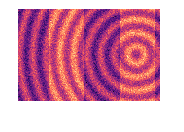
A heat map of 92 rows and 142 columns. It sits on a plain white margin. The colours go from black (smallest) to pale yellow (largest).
Average level on the scale: 50%. Stripes: upright, repeating 2 times. Rings: centred on the middle right.
